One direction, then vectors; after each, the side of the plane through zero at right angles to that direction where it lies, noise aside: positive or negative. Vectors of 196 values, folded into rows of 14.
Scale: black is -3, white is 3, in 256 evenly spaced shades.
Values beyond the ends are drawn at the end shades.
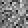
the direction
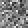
negative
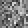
positive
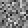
positive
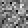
positive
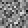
positive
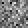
positive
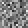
negative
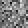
positive
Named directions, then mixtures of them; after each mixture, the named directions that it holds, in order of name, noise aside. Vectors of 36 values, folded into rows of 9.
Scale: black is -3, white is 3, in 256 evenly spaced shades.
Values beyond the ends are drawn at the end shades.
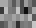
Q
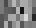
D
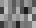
Q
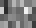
D, Q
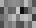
D, Q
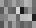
D, Q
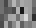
D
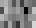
D, Q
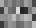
D, Q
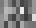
D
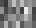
D, Q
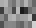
D, Q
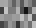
Q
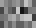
D, Q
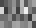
Q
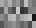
D, Q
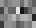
D, Q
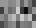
D, Q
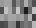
Q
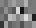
D, Q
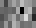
D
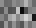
D, Q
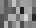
D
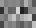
D, Q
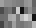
D, Q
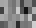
Q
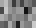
D, Q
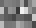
D, Q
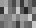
Q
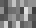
D, Q
